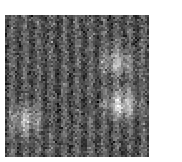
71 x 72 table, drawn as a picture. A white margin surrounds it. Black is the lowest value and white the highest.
No row or column stands out. Upright stripes repeat 11 times across the table. There is no seam. There is no overall slope. There are three bumps. The ninth with the highest average is the middle right.
